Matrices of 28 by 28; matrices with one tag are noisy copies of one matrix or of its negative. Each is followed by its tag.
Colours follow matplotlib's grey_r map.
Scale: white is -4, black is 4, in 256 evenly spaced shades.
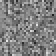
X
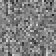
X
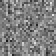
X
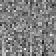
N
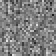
X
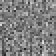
N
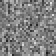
X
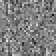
X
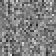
X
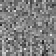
N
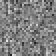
X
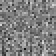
N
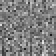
N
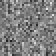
X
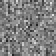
X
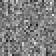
X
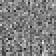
N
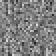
X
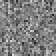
X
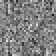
X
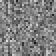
X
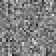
X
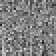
N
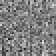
N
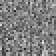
N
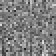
N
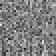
N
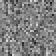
X
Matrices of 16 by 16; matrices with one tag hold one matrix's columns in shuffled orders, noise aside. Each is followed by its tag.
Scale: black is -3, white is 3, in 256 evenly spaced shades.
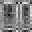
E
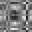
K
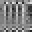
E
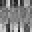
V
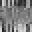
V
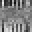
V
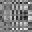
K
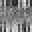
V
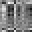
E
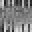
V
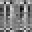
E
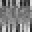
V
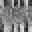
V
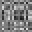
K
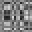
K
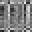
E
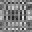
K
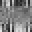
V
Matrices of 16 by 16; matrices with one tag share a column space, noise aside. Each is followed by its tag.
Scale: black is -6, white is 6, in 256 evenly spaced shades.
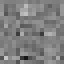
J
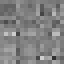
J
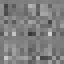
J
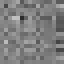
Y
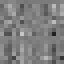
J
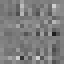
J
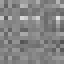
Y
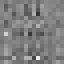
J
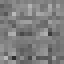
J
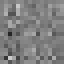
J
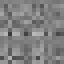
J
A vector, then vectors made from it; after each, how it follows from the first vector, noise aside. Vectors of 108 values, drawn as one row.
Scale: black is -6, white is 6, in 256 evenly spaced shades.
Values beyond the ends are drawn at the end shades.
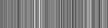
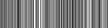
scaled up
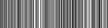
scaled up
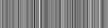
sign-scrambled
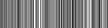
scaled up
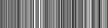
scaled up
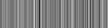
sign-scrambled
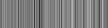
sign-scrambled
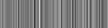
sign-scrambled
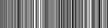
scaled up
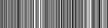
scaled up
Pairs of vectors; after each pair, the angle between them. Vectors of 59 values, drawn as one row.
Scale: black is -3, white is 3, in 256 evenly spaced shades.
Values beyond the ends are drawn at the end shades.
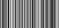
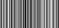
partly opposed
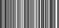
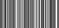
nearly parallel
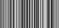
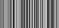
nearly parallel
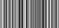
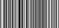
nearly parallel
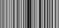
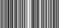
nearly opposite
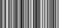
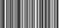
partly opposed
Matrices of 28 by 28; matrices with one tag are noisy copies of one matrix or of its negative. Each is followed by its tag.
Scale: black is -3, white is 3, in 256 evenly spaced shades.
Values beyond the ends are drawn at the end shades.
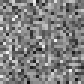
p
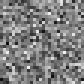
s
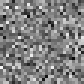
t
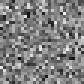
t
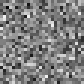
t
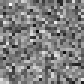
s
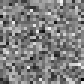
s
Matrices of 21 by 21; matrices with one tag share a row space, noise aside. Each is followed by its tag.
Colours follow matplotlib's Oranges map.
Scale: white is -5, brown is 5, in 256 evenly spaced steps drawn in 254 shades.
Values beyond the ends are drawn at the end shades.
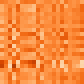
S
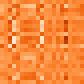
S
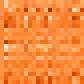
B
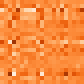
S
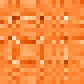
S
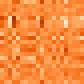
S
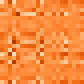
S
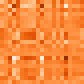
S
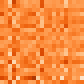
S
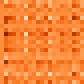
B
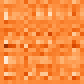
B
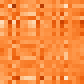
S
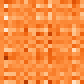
B
